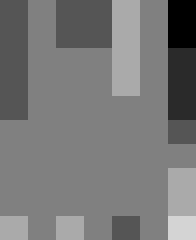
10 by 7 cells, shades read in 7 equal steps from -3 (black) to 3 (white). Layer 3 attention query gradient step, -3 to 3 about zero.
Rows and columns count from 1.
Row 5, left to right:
-1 0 0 0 0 0 -2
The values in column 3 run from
-1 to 1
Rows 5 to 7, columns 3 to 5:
0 0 0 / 0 0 0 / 0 0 0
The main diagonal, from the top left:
-1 0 0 0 0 0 0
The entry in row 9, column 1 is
0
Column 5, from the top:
1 1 1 1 0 0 0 0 0 -1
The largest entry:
2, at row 10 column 7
